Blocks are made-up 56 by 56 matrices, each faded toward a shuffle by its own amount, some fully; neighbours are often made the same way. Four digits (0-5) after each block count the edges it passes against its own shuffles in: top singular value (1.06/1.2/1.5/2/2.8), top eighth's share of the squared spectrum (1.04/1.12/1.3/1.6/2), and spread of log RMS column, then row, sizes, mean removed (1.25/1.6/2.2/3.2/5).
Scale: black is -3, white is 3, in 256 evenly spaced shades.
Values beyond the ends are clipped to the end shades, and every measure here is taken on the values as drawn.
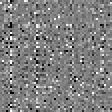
4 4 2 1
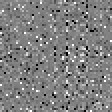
3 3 2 0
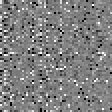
4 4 2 2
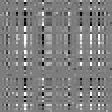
5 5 4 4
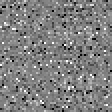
3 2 1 0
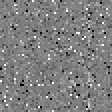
2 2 0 0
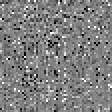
3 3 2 1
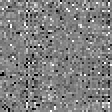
4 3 2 1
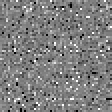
3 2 0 1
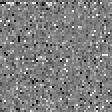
3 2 1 1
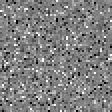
0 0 0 0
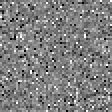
0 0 0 0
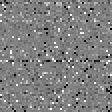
3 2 0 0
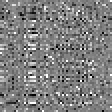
4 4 2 2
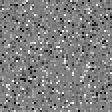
0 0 0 0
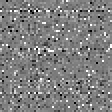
4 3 1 2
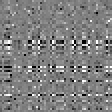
5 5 3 3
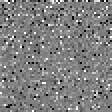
3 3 0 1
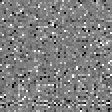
3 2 1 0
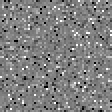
2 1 0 0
